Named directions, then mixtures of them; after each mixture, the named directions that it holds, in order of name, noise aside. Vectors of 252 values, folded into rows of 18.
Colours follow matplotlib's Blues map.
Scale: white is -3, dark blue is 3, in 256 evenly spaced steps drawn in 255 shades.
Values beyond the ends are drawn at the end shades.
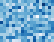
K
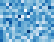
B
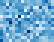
B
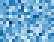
B, K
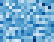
B, K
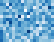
B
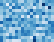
B, K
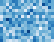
B, K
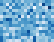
B, K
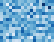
B, K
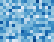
K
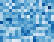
B, K
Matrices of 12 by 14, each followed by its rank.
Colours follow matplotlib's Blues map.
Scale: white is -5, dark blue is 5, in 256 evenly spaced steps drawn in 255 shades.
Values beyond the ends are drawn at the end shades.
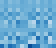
two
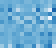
two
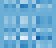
one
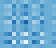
one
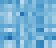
two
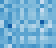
two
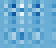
one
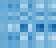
one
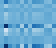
one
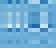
one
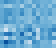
two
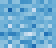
two
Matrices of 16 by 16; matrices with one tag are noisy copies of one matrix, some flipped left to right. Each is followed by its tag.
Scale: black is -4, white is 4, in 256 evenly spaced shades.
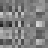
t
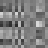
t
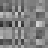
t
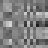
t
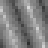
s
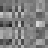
t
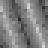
s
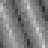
s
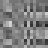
t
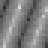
s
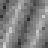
s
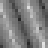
s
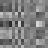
t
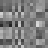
t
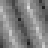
s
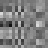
t
